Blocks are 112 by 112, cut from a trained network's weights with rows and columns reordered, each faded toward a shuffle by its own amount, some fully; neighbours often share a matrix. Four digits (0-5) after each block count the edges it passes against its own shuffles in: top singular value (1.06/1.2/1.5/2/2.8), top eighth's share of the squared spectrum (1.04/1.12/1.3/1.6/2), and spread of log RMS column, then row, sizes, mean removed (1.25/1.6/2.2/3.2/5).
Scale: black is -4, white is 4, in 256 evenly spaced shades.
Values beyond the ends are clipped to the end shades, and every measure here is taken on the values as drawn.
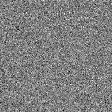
2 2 0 1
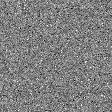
0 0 0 0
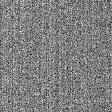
3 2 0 2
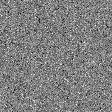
0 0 0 0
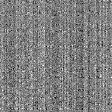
4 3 2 3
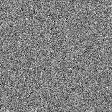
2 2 0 0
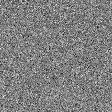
0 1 0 0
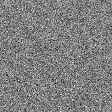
1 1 0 0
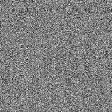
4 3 1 1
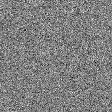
2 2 1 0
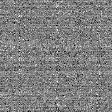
3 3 3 1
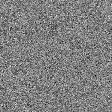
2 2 0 0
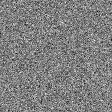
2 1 0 0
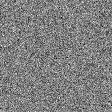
1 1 0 0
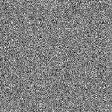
3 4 2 1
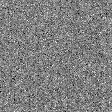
1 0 0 0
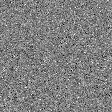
0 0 0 0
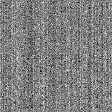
4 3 1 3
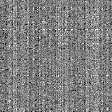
4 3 2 3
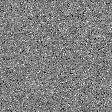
0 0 0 0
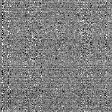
3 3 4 0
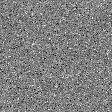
0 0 0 0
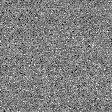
1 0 0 0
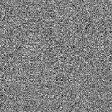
3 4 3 2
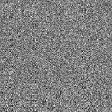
4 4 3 2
